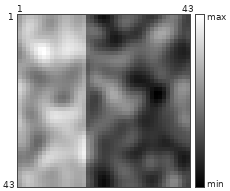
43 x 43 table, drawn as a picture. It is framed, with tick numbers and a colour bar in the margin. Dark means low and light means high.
The ninth with the highest average is the top left. There are no lone odd cells. The left part is higher, up to a seam about 40% of the way across.
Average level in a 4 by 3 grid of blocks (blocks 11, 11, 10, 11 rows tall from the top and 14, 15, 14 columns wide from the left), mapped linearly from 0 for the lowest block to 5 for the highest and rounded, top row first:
511
320
420
410
